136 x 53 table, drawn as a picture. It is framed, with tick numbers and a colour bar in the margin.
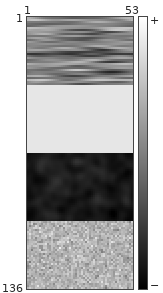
It is made of 4 by 1 panels. Panel 1,1: middling, streaked across, strong in contrast. Panel 2,1: very high, flat. Panel 3,1: very low, blotchy, faint in contrast. Panel 4,1: high, fine-grained.
